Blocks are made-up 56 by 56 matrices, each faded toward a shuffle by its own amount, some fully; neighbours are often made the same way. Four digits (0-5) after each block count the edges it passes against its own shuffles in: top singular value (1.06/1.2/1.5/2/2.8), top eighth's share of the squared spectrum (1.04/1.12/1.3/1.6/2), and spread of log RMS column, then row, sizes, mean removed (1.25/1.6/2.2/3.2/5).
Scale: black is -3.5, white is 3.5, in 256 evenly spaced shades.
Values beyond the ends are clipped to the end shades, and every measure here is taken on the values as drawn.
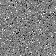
0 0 0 0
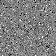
0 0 0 0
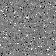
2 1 0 0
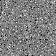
0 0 0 0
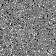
2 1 0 0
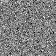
2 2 0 0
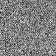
2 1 0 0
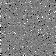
2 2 1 0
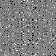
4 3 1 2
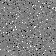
1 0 0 0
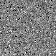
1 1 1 0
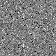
0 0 0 0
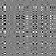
4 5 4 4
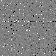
3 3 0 1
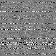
2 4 0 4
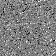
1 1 0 1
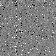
2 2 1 1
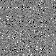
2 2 1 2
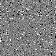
1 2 1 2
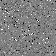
0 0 0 0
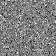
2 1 0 0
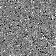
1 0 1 0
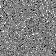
0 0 0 0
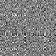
4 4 2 2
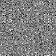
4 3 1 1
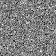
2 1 0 0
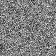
1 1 0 0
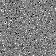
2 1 0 0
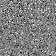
2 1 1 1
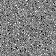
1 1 0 0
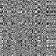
4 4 3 3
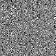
1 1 3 0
